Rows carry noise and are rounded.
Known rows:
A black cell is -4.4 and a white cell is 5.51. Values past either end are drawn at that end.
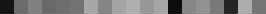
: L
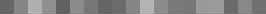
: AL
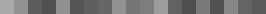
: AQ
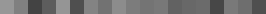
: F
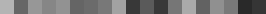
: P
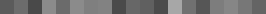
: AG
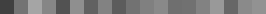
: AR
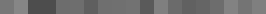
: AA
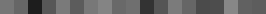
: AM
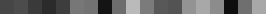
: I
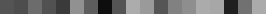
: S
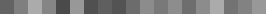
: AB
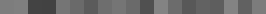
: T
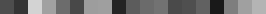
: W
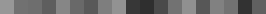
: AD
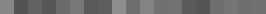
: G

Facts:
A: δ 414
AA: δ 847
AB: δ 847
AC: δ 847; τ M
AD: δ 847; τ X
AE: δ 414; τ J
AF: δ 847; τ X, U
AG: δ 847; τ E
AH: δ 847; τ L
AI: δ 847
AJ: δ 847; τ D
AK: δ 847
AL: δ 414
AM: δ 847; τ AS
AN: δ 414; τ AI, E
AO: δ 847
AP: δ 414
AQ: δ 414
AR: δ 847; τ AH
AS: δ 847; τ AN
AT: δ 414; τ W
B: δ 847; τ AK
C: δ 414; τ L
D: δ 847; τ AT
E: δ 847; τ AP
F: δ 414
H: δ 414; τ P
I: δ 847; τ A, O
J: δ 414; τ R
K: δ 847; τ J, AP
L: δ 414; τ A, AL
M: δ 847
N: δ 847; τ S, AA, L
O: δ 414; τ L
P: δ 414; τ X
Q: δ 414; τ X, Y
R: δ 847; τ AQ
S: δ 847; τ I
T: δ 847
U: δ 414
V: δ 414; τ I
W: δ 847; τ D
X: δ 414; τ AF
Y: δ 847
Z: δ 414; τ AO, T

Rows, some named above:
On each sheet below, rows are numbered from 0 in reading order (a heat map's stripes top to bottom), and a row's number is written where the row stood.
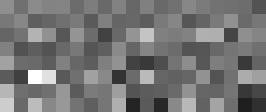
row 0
H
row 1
K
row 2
A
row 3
G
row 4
AD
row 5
AT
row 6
Q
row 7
X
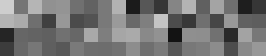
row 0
X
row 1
J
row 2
O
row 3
N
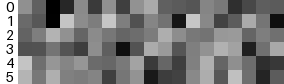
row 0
V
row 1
AN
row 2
AL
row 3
S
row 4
P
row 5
AF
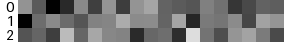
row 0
V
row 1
AH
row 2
E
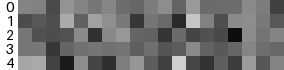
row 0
AP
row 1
AS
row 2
AJ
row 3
AI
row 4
R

